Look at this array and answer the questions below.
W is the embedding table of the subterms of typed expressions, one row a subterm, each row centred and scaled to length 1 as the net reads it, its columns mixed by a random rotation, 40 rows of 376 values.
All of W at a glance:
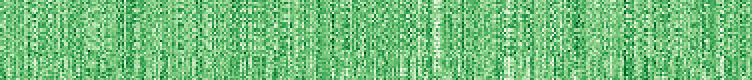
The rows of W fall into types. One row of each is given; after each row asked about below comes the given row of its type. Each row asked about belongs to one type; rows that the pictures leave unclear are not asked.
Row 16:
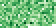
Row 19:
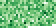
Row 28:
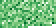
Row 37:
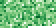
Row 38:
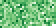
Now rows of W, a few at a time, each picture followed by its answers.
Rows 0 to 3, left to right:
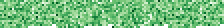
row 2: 16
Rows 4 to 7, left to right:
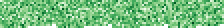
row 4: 19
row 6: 38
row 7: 16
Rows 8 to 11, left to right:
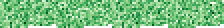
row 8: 16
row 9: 28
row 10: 16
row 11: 19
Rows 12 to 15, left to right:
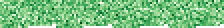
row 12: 19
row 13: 19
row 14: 28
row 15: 28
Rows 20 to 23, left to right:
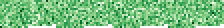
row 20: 16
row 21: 28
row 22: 28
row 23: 19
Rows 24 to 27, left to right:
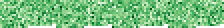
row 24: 19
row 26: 38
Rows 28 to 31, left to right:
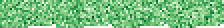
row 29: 38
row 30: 28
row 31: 19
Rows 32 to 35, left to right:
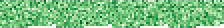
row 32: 28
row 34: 37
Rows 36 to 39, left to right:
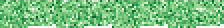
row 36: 38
